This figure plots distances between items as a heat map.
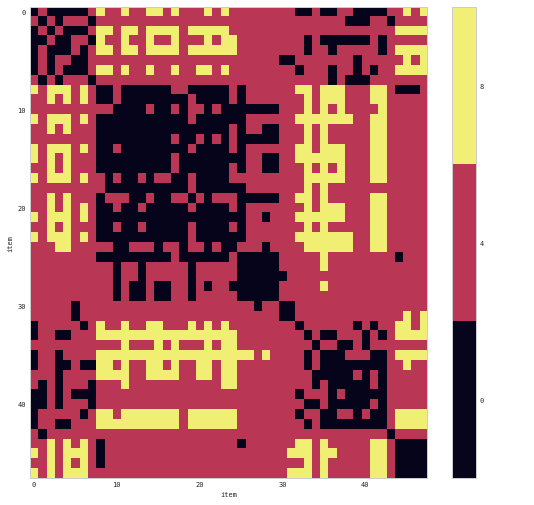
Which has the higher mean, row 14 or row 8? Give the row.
14
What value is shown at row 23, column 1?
4
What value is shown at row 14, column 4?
8
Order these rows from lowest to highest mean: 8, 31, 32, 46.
8, 31, 46, 32
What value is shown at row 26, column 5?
4
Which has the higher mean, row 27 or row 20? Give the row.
20
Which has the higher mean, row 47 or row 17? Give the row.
47
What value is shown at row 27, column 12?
4
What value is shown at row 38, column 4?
4
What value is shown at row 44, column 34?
4
